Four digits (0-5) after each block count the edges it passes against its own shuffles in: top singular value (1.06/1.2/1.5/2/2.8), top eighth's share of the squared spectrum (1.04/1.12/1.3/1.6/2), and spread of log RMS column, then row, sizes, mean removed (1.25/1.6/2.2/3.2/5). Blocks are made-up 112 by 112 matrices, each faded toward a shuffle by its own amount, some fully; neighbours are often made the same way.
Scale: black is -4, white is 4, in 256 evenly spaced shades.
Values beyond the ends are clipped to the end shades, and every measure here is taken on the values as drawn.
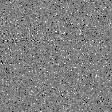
2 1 0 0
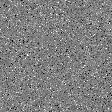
1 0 0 0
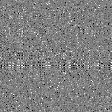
4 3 1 2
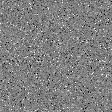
2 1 0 0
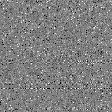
4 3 1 2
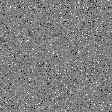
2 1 0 1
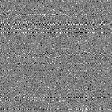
5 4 2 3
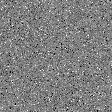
0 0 0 0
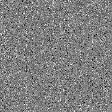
0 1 3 0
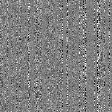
2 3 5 0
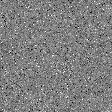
2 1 0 0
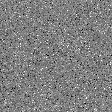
1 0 0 0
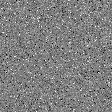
2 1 0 0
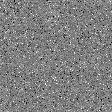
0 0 0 0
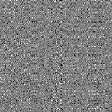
5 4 3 3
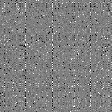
5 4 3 2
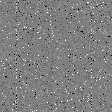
3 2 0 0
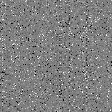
4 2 2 1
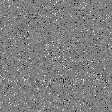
4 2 1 1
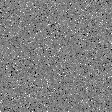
0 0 0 0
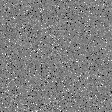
1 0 0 0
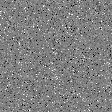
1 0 0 0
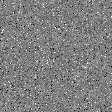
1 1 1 0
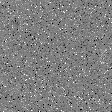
0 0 0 0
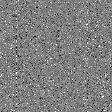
2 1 2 0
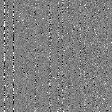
3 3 3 0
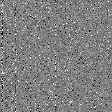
2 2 2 0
